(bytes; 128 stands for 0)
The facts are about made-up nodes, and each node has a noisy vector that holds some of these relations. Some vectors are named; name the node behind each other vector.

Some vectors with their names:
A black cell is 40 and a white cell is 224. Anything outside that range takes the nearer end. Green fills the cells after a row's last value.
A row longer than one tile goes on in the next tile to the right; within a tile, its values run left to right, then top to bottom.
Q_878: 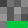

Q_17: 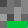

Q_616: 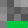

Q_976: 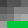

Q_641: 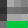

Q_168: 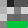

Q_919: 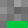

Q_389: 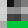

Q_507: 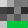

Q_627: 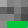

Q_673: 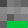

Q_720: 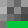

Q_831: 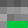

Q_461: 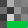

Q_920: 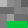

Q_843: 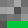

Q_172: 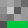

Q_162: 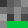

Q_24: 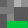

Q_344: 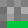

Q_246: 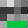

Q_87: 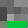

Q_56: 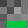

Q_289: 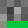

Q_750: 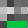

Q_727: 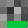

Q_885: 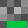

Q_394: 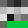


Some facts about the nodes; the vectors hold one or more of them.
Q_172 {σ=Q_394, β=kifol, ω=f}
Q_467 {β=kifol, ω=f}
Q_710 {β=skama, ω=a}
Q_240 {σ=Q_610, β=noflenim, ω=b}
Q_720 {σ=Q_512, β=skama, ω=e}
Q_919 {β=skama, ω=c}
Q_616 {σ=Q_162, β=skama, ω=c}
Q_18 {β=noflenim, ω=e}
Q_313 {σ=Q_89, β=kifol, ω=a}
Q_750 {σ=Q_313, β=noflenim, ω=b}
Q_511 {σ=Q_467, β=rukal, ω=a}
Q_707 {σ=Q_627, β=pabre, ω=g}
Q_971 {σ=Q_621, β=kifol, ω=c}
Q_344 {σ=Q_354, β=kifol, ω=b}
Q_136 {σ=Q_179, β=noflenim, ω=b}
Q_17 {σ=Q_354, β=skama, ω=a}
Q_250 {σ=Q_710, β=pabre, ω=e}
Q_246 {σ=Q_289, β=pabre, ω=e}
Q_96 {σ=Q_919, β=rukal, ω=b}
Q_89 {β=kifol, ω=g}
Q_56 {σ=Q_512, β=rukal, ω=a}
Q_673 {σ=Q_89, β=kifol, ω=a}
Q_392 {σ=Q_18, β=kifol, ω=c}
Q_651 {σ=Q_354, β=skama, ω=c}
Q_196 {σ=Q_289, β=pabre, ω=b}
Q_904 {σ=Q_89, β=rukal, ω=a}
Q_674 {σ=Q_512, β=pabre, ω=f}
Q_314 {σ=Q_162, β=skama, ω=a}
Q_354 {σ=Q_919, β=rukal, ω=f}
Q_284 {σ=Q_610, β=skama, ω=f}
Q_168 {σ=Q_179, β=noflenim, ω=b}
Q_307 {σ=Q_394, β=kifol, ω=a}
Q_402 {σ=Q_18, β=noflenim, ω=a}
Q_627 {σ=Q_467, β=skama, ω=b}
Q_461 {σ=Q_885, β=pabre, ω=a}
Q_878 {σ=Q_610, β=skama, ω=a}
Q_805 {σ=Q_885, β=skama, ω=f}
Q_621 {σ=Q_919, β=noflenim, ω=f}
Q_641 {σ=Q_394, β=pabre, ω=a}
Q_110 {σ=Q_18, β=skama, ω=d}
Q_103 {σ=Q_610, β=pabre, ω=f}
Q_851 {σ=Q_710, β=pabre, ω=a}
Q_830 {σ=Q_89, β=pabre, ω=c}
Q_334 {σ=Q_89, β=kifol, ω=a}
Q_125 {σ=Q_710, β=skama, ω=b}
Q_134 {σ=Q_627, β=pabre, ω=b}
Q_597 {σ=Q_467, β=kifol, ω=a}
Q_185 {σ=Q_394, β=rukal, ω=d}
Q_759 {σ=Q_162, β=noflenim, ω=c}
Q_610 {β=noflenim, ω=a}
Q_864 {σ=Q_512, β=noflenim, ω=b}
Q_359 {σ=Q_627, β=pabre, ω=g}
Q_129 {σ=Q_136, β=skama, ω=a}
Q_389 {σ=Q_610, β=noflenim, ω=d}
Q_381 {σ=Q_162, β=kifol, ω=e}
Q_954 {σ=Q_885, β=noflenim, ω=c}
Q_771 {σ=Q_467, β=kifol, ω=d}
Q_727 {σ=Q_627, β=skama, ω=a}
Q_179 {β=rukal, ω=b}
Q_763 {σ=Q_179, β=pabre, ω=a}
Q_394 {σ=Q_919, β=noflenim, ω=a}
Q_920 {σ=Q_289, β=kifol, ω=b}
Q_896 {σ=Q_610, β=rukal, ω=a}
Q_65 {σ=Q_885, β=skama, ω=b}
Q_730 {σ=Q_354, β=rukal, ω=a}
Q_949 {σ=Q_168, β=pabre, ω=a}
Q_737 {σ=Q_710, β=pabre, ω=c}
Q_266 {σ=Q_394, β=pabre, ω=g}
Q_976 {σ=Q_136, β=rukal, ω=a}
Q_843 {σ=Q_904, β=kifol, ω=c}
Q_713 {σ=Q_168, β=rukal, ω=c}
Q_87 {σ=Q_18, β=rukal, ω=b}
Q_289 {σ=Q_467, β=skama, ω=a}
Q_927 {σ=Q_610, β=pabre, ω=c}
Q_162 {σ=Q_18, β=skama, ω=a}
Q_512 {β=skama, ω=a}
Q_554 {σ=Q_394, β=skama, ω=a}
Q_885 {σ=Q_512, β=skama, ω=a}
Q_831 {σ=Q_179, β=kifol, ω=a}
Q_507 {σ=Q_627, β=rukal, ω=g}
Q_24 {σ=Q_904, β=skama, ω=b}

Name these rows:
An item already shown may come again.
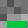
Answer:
Q_713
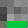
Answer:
Q_96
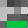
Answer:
Q_240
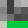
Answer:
Q_110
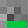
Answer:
Q_381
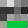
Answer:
Q_246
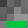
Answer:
Q_896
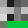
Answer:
Q_759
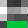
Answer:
Q_954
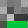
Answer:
Q_65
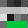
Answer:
Q_610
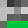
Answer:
Q_240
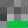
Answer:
Q_179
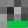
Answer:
Q_727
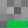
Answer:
Q_971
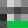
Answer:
Q_674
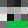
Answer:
Q_402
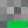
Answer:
Q_971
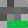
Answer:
Q_185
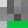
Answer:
Q_771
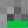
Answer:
Q_381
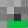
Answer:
Q_89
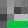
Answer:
Q_354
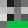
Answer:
Q_759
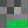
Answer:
Q_56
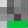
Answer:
Q_771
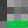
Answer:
Q_851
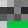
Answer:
Q_507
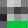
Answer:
Q_103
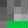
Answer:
Q_730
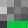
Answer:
Q_805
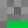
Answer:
Q_392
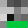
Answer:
Q_18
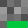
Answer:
Q_512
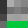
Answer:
Q_641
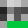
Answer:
Q_266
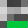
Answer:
Q_864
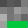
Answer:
Q_129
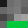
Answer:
Q_904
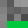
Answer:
Q_616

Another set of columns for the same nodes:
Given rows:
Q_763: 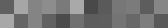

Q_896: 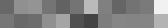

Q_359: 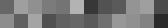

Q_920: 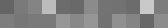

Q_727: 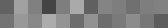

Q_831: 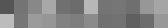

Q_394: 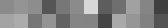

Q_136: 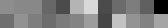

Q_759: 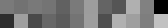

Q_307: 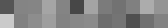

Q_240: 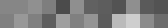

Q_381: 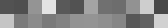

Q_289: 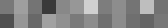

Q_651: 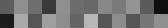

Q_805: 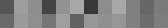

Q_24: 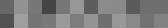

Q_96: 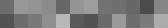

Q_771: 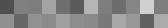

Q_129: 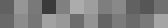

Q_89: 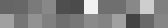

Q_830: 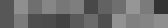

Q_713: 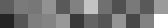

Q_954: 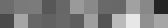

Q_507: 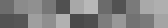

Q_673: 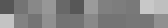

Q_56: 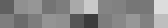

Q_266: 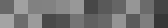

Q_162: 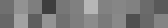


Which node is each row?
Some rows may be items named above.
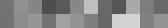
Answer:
Q_389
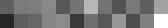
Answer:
Q_713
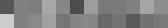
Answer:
Q_307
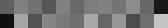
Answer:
Q_616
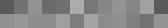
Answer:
Q_720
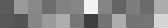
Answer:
Q_185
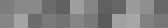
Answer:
Q_402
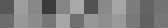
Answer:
Q_805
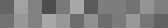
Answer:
Q_727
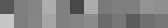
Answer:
Q_307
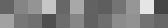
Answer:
Q_246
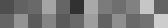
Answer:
Q_843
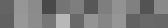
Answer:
Q_284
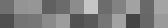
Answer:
Q_354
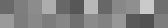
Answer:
Q_467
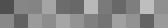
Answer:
Q_771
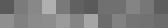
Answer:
Q_344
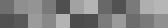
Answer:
Q_507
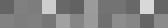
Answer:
Q_920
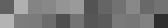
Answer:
Q_641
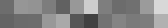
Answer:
Q_511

